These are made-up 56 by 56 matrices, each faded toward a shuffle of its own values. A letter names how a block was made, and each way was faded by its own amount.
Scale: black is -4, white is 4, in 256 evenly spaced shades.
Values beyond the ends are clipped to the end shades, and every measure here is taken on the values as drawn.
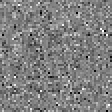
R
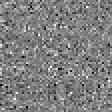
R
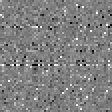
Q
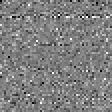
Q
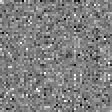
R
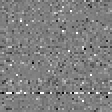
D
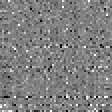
D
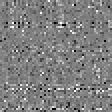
D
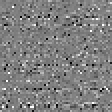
D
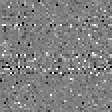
D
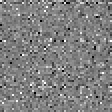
Q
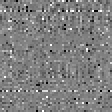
D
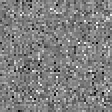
R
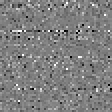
D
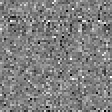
Q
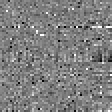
Q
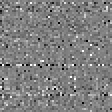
D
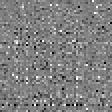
D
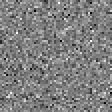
R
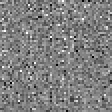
R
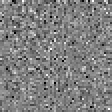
R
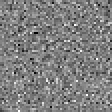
R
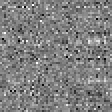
Q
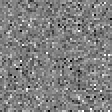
R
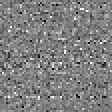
Q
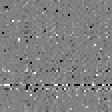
D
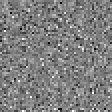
R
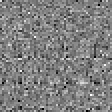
Q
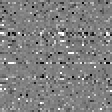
D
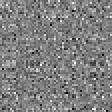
Q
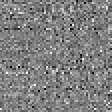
Q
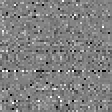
D
